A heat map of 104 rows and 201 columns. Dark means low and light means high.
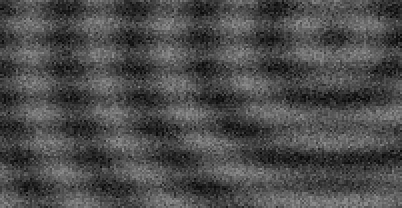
Stripes: horizontal, repeating 7 times. Average level on the scale: 30%. Slope: none. Rings: centred on the top right.
